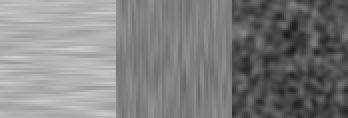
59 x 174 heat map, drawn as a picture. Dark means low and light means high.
It is made of 1 by 3 panels. Panel 1,1: high, streaked across, faint in contrast. Panel 1,2: middling, streaked downward, faint in contrast. Panel 1,3: low, blotchy.
